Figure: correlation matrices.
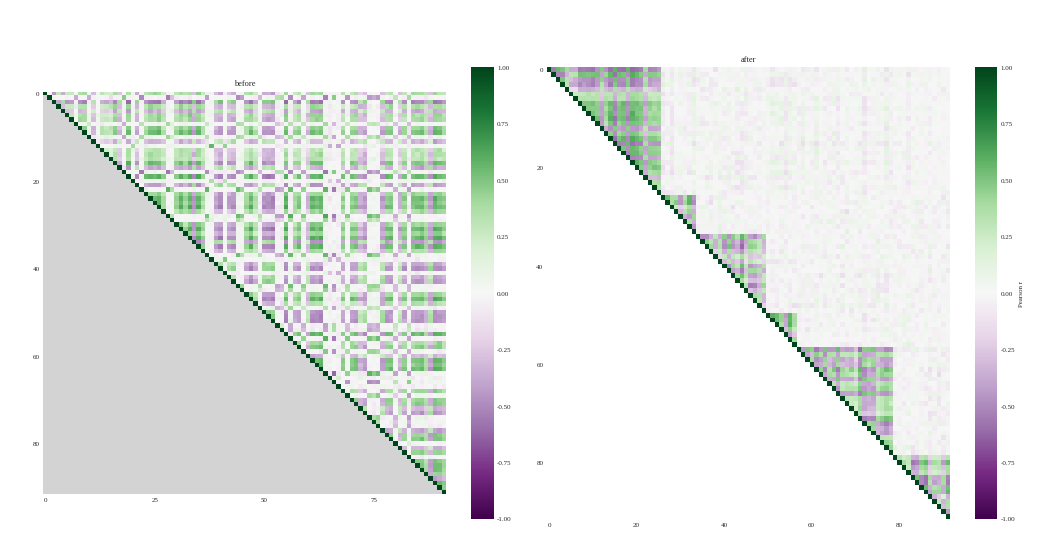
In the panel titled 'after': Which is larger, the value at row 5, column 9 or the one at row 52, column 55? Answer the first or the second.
the second
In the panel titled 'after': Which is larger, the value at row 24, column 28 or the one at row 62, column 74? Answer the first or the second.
the first
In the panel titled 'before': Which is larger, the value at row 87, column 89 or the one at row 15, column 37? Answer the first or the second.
the first
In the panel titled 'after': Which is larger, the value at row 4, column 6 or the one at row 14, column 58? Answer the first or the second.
the second
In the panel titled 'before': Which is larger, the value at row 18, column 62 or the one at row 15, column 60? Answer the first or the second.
the first
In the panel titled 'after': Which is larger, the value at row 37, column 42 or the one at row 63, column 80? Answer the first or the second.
the second
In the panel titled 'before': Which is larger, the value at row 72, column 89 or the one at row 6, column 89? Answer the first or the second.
the second
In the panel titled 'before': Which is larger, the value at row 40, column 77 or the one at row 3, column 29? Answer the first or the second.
the first
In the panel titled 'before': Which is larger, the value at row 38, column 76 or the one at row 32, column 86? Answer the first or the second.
the second
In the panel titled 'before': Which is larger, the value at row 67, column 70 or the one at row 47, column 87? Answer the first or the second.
the second
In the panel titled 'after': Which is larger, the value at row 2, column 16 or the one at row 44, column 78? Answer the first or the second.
the second
